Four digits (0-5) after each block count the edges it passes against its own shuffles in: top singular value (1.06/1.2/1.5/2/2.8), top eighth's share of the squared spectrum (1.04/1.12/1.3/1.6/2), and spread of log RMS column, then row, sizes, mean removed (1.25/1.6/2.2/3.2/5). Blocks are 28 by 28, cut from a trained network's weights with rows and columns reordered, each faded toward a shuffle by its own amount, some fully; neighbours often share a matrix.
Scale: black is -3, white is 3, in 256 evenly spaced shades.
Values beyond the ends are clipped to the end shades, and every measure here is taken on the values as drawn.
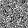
0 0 0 0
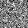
0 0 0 0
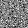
0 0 0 0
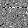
2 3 0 1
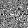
2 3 0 2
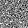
0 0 0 0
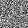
2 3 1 0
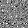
1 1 0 0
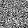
0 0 0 0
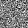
1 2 0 0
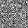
2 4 2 1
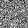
0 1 0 0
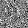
2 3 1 0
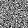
1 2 0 0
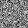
1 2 0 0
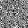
2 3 2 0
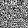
2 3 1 0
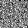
1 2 0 0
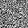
2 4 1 1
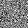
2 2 1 0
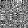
3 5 2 1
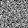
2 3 1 0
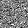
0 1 0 0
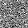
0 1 0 0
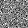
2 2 0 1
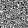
1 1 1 0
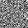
2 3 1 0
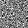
1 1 0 0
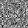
3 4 1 1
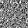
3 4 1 1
